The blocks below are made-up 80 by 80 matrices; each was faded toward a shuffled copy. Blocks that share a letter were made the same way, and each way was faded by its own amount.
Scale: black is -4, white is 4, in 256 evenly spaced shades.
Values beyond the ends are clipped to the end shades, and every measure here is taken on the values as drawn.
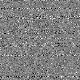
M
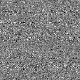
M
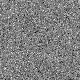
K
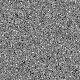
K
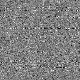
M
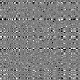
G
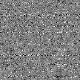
M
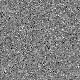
K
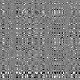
G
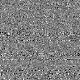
M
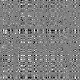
G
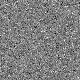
K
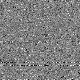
M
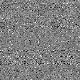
M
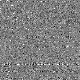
M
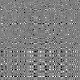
G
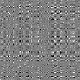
G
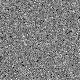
K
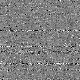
M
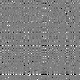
G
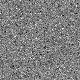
K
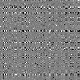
G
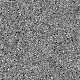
K
